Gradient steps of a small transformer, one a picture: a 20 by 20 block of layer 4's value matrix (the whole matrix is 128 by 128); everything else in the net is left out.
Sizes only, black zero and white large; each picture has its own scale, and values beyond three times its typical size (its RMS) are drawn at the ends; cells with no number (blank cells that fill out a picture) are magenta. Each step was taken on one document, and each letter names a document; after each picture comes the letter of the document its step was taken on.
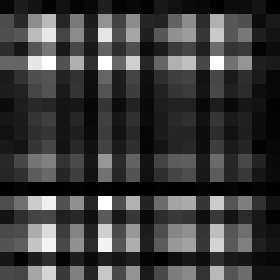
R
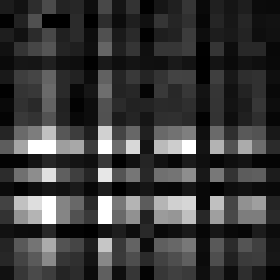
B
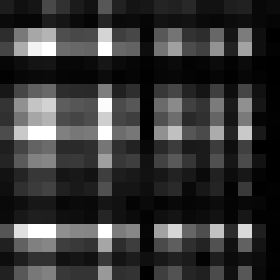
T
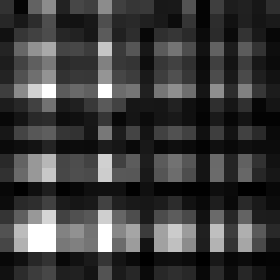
T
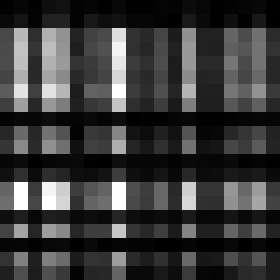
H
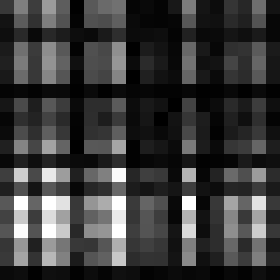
H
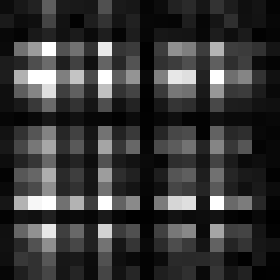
R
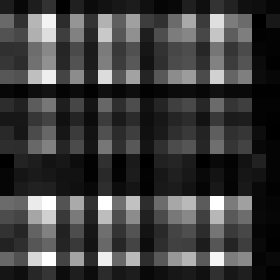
R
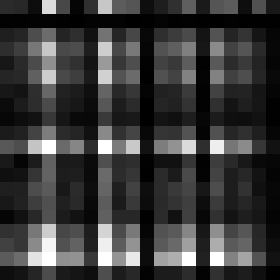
B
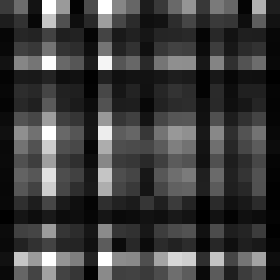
B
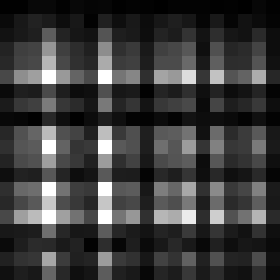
B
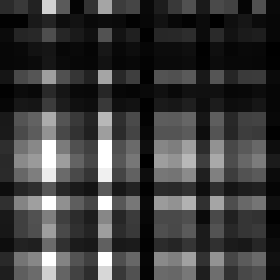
B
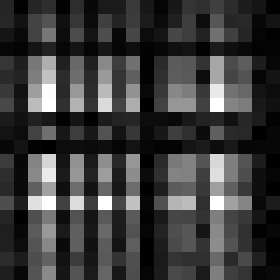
R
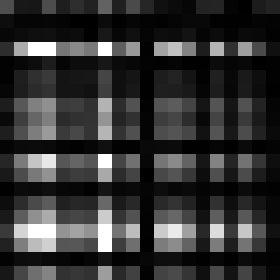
T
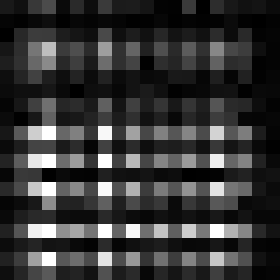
T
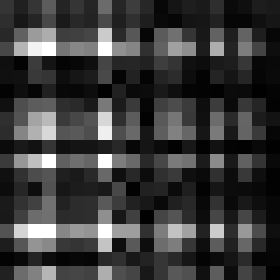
T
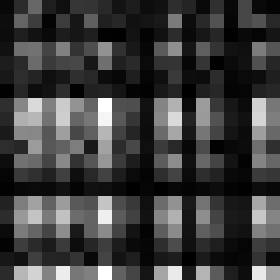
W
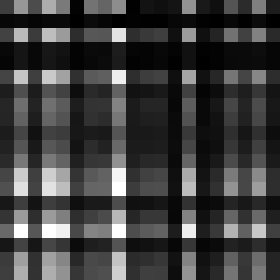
H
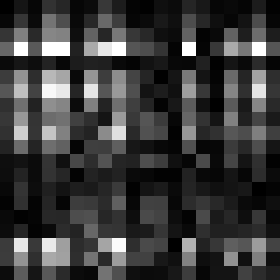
H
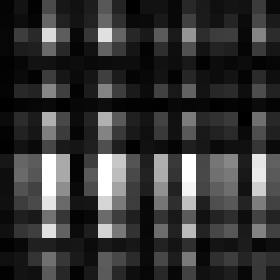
B
